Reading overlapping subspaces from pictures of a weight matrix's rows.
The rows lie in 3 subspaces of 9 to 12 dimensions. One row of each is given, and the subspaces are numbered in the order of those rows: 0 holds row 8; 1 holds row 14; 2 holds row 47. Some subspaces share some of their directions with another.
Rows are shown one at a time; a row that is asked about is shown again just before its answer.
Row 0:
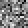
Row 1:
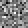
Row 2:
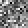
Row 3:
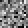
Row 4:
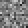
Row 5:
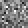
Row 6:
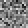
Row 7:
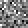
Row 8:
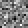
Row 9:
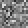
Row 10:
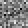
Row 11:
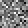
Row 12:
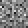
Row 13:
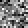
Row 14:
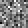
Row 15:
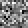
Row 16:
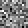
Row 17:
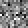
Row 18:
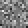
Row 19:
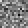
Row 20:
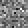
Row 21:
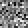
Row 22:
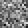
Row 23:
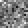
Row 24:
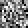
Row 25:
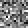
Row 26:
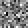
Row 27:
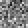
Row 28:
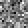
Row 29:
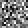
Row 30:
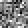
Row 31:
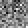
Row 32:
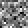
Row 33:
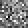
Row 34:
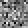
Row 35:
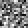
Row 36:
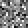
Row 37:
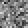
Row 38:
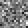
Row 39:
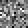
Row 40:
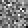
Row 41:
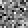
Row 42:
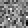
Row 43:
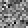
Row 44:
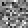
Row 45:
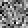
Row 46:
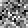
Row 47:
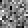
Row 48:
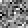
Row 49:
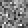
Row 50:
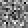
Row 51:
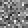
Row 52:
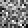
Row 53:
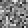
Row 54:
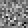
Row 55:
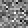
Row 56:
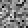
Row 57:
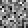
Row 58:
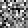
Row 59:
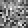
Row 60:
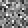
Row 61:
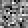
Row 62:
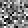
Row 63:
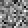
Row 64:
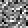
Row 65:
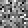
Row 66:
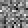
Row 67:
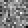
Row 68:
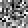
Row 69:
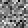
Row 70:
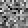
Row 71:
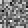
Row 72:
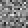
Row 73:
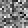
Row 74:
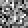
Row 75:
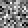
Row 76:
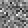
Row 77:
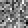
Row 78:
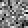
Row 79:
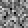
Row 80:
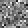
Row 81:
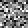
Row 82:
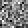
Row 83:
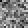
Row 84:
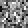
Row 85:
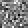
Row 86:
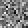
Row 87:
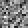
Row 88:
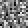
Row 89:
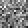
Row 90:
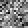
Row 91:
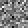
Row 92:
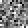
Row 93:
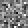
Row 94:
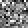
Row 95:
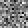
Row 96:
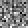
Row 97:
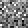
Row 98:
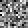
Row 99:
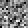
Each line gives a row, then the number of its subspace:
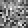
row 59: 2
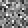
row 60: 0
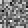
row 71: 1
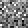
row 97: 1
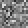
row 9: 2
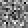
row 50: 0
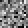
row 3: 1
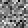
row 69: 2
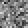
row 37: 2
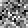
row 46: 2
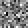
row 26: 1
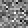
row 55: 2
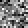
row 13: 0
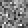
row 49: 0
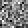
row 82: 2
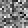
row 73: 2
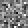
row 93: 1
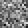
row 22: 0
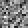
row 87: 1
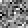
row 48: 0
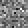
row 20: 1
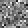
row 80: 2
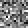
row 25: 2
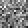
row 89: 1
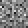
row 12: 1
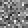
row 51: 2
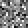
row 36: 1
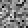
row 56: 2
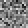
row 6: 1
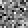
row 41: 0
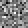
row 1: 0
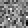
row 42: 0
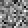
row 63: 2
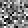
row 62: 2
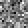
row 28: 0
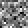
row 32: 2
